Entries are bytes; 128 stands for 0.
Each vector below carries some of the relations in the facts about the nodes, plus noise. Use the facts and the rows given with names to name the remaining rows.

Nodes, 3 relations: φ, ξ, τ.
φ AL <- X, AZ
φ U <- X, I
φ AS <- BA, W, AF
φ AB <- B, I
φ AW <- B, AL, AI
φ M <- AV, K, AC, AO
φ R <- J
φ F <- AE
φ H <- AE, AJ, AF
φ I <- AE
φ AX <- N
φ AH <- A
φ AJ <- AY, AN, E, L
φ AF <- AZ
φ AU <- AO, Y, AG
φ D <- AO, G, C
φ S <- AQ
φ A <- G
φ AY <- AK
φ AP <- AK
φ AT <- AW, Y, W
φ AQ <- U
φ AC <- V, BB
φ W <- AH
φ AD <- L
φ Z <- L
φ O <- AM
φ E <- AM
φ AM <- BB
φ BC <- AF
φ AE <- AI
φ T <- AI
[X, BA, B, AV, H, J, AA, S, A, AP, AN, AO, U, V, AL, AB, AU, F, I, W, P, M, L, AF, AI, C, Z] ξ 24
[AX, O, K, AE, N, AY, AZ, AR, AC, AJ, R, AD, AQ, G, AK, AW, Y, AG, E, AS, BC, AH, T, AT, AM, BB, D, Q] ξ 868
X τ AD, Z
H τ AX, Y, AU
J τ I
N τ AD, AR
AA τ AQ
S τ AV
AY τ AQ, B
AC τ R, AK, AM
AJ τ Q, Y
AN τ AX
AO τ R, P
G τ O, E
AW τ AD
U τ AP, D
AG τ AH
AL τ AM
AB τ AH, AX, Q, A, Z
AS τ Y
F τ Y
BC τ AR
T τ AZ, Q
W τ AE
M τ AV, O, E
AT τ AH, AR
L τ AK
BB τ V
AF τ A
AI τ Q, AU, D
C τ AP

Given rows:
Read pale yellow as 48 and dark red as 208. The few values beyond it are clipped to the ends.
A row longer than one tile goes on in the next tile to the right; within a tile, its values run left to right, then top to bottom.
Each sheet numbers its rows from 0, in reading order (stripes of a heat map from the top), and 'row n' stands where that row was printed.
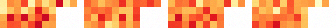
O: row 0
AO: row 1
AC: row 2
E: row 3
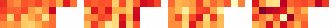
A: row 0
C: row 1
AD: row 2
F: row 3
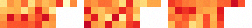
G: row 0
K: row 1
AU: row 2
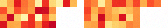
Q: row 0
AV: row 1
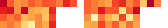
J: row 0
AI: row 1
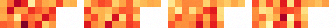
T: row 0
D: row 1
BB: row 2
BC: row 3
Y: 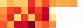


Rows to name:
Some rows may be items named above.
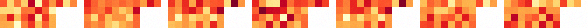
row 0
N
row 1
A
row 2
AB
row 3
F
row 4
AB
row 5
AC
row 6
AQ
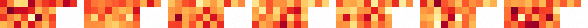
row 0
F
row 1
A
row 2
AQ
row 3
AX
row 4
AW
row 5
AT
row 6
AS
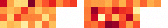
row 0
X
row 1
AS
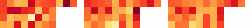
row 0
H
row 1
U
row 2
AU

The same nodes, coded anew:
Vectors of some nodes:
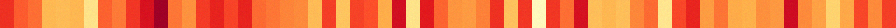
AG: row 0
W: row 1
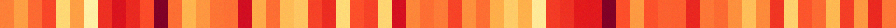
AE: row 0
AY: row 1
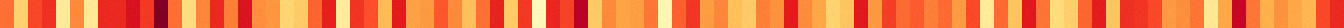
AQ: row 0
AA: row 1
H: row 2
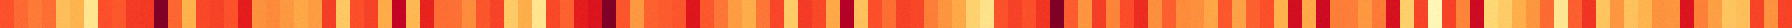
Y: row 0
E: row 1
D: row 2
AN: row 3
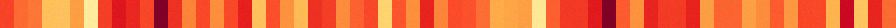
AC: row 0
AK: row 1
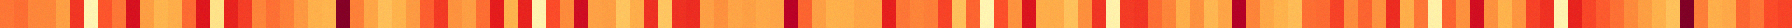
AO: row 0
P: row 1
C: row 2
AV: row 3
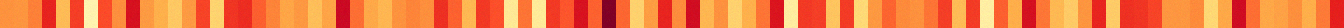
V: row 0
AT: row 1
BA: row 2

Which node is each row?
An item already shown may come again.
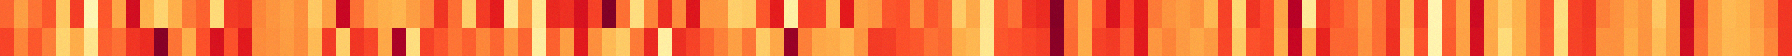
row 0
X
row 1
AQ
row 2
AH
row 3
X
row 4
AH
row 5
U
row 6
Y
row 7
X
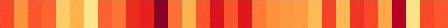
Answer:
AH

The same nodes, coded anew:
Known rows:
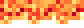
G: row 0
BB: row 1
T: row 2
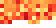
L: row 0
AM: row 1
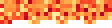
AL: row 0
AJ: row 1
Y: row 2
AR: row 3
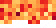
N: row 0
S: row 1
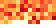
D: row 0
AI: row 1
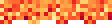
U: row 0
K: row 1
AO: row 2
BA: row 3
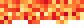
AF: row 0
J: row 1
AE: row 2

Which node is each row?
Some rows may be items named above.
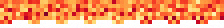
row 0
H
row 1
N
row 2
AH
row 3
G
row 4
AS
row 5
AI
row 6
AB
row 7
AP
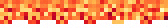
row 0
H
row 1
F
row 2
AN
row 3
P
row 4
AQ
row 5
X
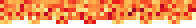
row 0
AX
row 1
AC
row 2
AN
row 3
P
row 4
AT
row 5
AR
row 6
AZ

